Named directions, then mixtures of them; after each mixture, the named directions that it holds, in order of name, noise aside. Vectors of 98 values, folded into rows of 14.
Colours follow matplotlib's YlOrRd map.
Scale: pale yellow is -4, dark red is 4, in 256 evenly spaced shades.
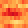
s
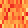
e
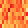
e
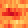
s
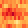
e, s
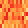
e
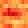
s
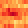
s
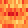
e, s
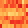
e, s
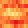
s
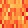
e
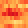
s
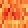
e, s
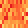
e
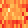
e, s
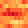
s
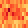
e, s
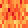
e, s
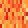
e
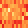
e, s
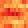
s
